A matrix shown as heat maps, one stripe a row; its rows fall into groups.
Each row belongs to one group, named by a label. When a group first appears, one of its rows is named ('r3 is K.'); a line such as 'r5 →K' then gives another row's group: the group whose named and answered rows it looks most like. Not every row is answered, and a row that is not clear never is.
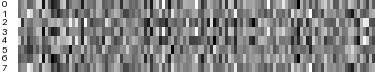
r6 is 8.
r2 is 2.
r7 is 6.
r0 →8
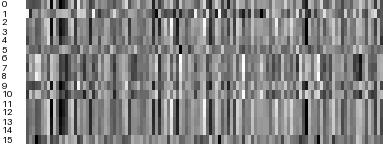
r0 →8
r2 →8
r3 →8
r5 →2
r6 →6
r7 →6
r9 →8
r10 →6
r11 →8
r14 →8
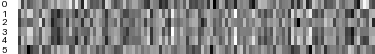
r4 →6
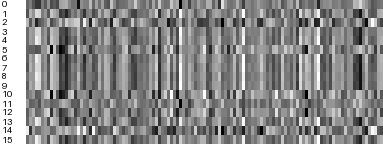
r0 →2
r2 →2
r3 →6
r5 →8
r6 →6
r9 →6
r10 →8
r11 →2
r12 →8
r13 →6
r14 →2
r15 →6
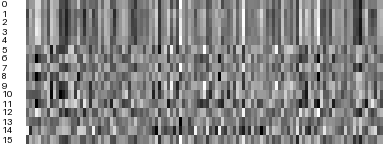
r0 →6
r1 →6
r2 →6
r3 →6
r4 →6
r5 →8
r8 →2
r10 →8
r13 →2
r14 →2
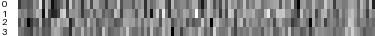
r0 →8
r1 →8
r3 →2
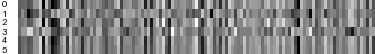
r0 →8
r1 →2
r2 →8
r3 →6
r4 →8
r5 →8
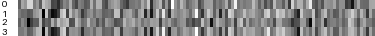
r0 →6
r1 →8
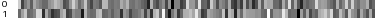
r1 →8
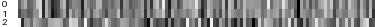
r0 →8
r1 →8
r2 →2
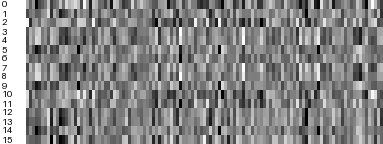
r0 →2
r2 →2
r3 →6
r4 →6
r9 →2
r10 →2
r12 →8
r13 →8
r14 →2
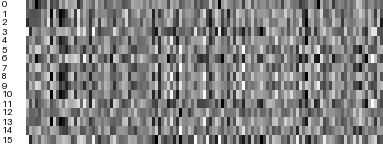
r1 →8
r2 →8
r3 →2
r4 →8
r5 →6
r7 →6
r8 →8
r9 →6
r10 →8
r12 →2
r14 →6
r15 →2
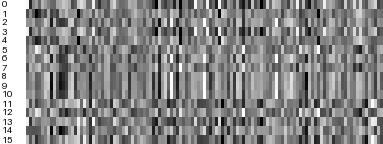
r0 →2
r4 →2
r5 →6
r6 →8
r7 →6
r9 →8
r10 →8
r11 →2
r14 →8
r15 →2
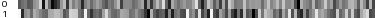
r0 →8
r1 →2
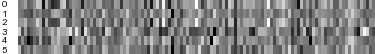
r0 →8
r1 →2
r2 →8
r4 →2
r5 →2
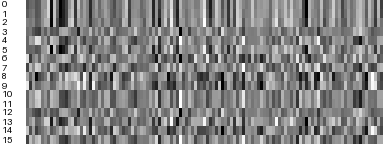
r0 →8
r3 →2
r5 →8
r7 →6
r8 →2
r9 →2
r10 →6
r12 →2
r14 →2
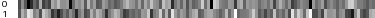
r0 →2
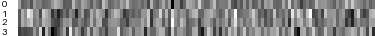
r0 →2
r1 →6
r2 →6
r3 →8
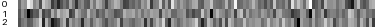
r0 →6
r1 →2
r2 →8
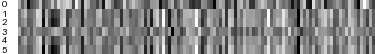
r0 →2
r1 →8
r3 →2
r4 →8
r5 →8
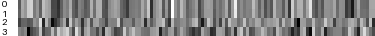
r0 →6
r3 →2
